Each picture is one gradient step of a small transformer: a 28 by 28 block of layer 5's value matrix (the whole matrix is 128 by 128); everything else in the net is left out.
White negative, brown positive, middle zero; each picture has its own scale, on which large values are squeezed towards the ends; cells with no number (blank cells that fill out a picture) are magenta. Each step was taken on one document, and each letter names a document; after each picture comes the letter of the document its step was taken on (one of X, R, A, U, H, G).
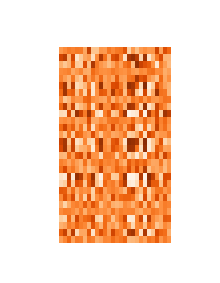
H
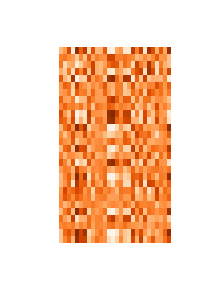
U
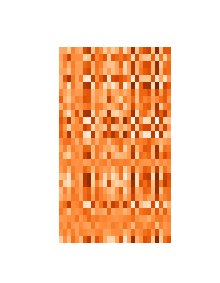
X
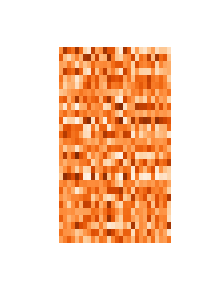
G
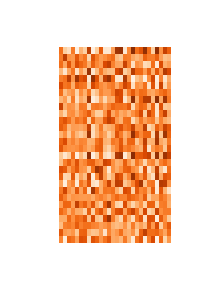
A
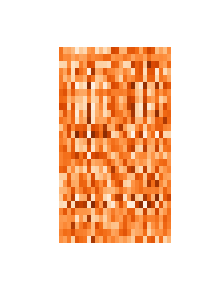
H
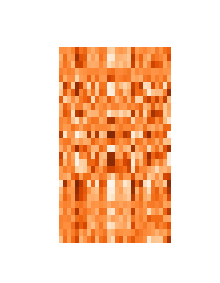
U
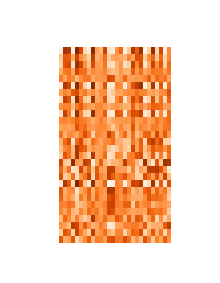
U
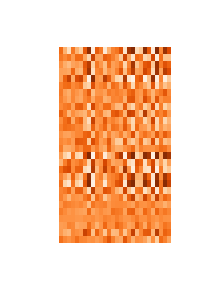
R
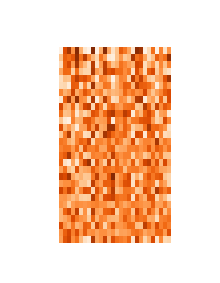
U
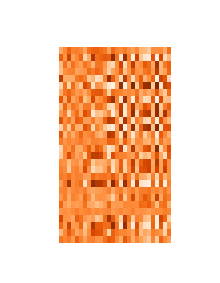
X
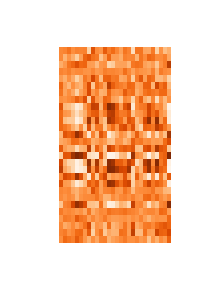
G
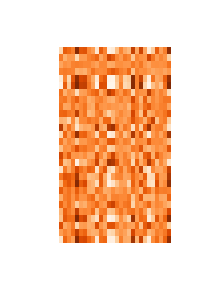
U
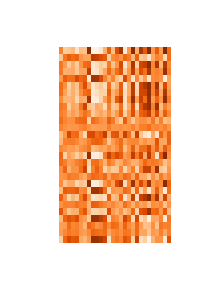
X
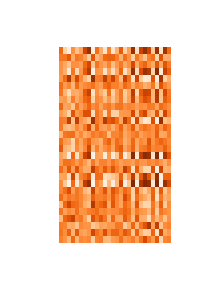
X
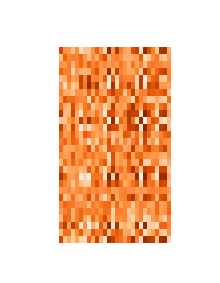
G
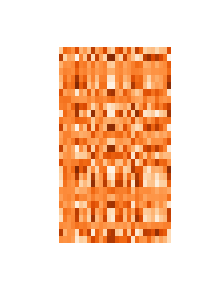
U
